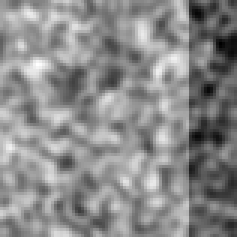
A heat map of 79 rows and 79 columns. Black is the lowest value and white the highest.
The field is mottled with small blotches. A vertical seam about 80% of the way across splits the table, and the left part is higher. The top left is the ninth with the highest average.
